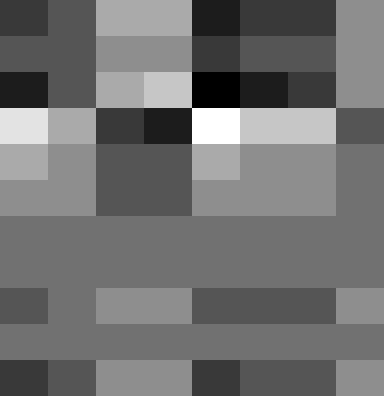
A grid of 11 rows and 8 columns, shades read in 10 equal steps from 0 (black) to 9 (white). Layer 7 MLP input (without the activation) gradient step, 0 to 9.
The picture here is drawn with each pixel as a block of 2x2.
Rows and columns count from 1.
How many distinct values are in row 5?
4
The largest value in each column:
8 6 6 7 9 7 7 5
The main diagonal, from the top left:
2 3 6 1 6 5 4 4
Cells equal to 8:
1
